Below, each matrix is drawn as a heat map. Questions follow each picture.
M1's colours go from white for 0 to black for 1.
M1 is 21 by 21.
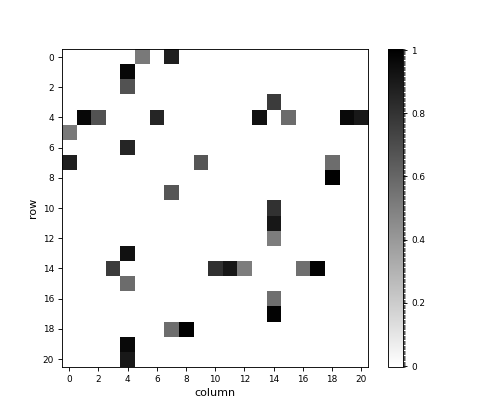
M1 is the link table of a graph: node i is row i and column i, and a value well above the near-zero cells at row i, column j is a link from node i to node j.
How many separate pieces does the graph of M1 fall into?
3
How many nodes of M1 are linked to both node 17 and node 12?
1
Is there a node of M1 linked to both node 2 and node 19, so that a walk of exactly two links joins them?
yes
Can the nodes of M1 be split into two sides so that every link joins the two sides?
yes
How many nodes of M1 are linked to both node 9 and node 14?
0
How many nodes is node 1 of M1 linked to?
1
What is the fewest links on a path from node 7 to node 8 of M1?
2
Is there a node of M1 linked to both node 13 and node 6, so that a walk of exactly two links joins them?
yes
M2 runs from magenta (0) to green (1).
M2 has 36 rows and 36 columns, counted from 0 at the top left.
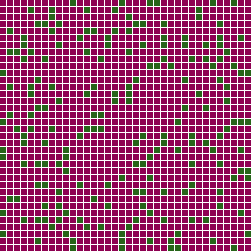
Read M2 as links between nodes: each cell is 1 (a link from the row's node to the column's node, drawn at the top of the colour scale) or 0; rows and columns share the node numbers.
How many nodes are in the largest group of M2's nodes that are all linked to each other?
5
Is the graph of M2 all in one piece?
yes
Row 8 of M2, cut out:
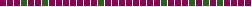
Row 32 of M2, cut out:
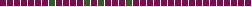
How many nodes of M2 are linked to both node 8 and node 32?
1
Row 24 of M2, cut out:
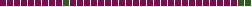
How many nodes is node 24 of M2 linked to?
3
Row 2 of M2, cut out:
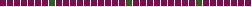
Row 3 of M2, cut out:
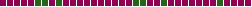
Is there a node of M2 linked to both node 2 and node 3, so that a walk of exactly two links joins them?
no
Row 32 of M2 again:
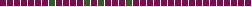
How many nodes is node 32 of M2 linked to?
4
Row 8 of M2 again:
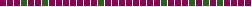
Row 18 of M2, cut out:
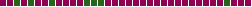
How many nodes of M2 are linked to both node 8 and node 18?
1
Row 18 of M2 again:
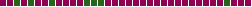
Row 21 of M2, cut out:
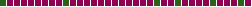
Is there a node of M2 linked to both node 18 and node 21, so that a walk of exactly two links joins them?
no
